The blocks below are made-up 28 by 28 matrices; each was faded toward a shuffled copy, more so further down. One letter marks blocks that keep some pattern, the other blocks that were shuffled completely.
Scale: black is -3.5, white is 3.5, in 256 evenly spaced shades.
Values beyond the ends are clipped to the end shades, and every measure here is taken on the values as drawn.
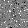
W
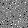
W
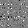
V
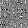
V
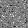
W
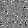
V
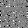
V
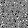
W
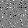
V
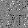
V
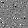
V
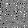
V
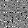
V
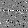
V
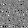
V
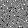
W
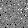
W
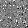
W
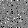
V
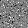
W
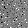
W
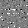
V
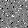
W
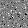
W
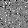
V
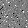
W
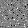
W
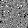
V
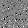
W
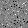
W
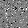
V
